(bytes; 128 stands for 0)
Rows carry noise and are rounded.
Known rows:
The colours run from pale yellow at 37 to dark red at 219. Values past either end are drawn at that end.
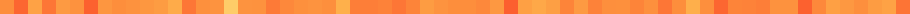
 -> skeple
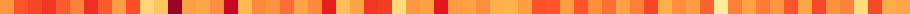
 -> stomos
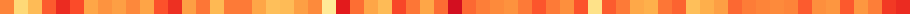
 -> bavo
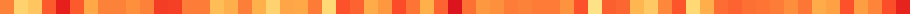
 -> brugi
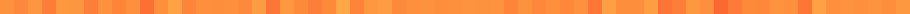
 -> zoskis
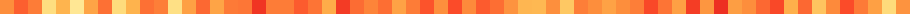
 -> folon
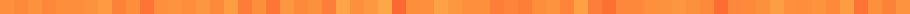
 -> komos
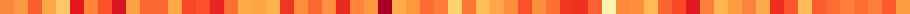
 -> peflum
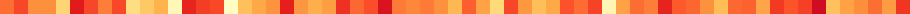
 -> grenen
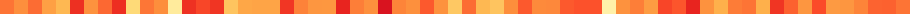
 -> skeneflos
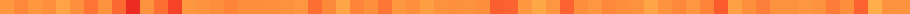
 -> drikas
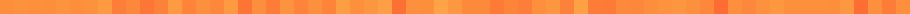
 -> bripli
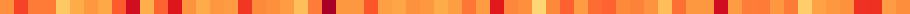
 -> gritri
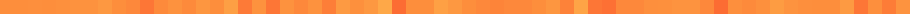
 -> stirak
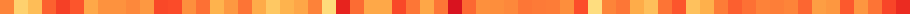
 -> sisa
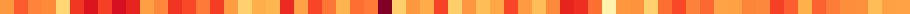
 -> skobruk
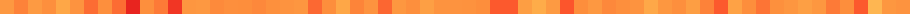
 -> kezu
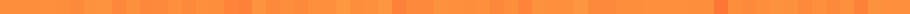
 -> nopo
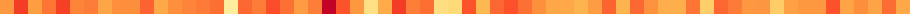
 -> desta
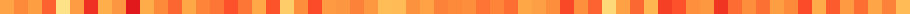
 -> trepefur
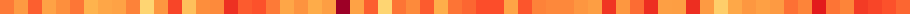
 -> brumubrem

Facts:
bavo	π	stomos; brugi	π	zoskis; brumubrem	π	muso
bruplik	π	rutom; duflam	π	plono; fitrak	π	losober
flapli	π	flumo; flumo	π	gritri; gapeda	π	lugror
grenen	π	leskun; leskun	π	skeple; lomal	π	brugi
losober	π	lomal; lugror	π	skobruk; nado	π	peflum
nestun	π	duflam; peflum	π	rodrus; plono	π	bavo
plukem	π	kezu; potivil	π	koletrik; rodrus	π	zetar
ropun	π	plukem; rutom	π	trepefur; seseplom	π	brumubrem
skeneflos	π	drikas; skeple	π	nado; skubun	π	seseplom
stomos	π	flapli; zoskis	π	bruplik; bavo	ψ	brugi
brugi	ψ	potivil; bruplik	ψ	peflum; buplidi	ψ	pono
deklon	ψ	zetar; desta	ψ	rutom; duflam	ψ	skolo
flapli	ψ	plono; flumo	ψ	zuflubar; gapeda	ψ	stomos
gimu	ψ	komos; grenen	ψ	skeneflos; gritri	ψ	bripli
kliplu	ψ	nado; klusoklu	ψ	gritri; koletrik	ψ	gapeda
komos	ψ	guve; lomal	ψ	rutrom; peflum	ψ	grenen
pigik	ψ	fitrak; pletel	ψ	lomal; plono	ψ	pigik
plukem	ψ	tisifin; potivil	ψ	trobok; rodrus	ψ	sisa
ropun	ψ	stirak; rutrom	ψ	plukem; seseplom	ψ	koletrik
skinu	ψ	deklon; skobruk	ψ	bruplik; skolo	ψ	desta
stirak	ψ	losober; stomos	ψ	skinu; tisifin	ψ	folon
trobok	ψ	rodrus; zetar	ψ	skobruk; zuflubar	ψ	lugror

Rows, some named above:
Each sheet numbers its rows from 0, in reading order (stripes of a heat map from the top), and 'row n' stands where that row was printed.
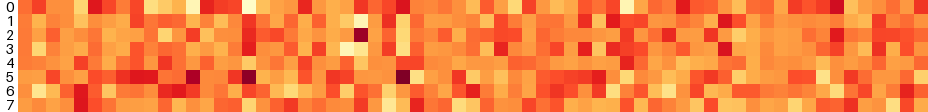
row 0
grenen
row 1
pigik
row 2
brumubrem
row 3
plono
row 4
losober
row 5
zetar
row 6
rodrus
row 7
duflam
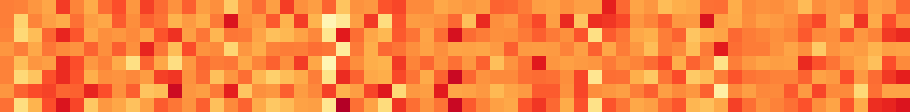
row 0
losober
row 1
plono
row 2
bavo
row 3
lugror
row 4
nestun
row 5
trobok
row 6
skinu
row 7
potivil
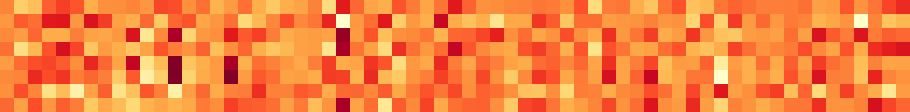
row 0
sisa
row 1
gapeda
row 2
muso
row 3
potivil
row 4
koletrik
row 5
seseplom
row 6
plukem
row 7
skubun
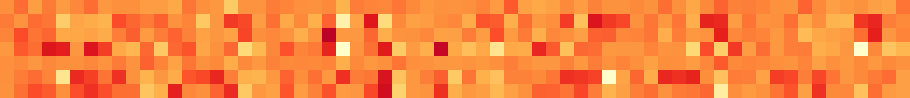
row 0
skeple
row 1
flapli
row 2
flumo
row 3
gapeda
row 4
nado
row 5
bruplik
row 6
deklon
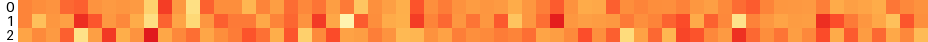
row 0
ropun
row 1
nestun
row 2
trepefur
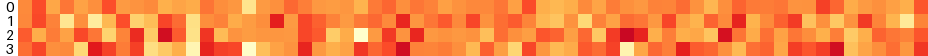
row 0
leskun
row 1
lomal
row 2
fitrak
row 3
grenen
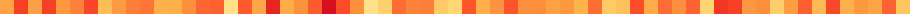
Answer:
rutom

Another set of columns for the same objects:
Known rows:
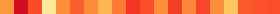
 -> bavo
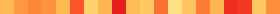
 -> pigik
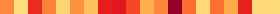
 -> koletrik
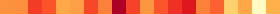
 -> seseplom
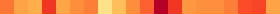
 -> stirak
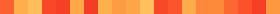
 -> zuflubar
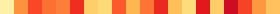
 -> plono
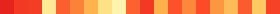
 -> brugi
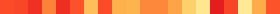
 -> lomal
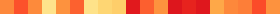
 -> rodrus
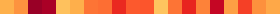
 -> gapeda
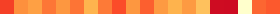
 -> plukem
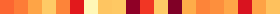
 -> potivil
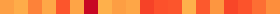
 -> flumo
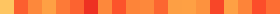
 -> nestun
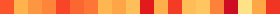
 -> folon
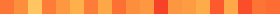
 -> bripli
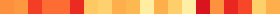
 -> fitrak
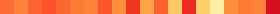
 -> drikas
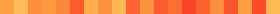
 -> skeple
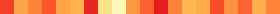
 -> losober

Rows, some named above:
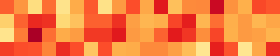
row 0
ropun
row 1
skinu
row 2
stomos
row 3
lomal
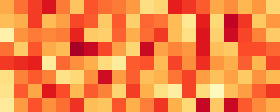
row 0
deklon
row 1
flapli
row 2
plono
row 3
duflam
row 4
brugi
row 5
zetar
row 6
skeneflos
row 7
plono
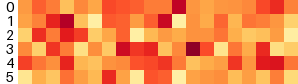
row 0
gritri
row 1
skobruk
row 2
bruplik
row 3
koletrik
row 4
lugror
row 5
grenen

